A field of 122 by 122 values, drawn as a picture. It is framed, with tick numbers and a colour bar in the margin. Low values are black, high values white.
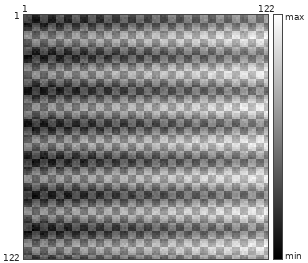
Stripes: horizontal, repeating 7 times. Slope: up to the right. Mirror symmetry: none. Lone odd cells: none.
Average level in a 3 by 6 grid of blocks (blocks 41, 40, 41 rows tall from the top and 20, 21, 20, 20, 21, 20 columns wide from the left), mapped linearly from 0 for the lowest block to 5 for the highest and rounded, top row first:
012345 | 012345 | 012345
